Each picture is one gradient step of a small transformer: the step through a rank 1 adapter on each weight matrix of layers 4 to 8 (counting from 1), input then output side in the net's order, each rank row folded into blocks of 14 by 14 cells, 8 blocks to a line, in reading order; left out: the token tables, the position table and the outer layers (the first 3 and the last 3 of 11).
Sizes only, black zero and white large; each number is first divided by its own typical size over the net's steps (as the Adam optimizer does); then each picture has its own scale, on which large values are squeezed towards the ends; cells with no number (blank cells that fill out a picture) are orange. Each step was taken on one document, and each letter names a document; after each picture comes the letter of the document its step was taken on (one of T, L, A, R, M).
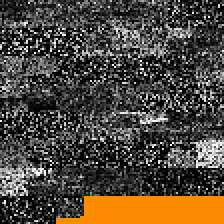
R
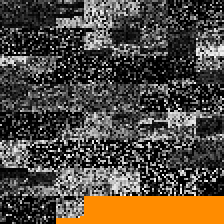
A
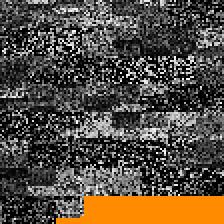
A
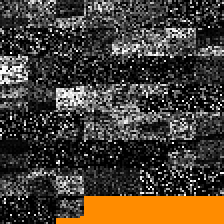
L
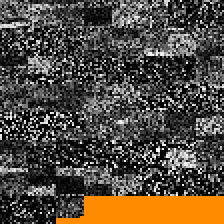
R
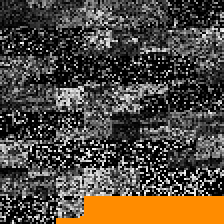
A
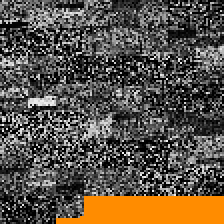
A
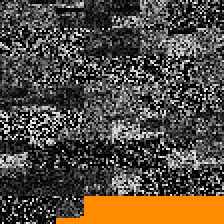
R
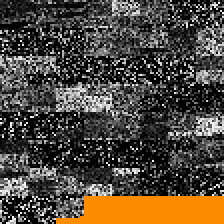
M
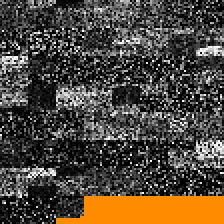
L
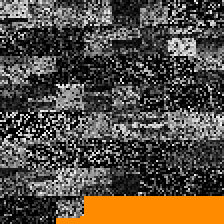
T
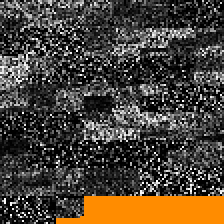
L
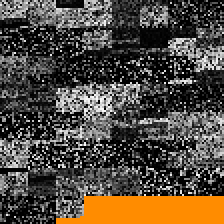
A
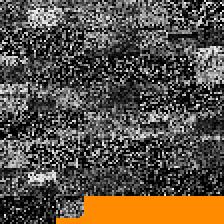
T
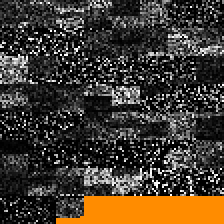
L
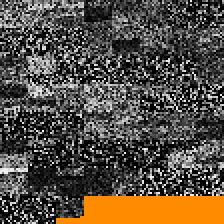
R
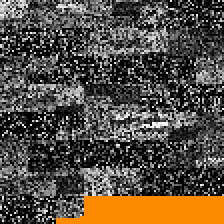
A
